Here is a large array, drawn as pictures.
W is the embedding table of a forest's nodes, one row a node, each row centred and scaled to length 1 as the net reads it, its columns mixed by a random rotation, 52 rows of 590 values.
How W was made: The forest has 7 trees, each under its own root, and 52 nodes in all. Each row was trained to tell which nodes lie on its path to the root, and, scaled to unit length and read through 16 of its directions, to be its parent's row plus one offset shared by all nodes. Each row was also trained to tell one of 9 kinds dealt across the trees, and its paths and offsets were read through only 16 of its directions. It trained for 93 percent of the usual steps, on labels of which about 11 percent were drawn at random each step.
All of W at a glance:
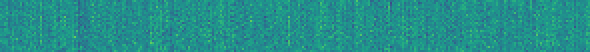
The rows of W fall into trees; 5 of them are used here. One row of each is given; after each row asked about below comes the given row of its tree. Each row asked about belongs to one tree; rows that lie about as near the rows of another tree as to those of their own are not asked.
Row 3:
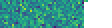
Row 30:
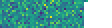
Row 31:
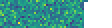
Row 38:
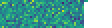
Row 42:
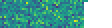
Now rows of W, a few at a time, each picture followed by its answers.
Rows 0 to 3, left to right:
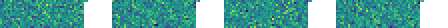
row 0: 42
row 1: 3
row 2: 38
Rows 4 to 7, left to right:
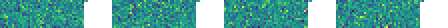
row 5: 38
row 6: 30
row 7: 3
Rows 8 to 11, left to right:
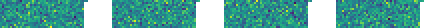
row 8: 38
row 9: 30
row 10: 38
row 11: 3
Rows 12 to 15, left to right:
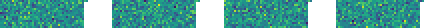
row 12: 3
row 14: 31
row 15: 38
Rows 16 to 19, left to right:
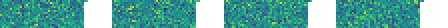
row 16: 38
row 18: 30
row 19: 3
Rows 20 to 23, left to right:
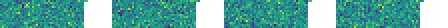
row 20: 38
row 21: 3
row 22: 30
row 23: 42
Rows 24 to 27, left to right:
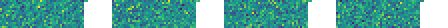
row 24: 38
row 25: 30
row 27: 3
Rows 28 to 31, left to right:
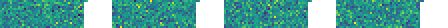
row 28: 30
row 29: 3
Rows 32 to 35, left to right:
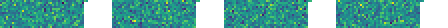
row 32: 3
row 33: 30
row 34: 30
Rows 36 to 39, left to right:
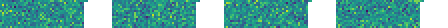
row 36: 31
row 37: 42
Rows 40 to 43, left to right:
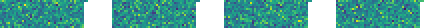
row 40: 30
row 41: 30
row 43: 30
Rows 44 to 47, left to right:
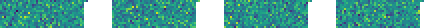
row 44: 3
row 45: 30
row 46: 3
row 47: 3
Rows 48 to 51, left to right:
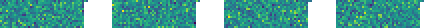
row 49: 31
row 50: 31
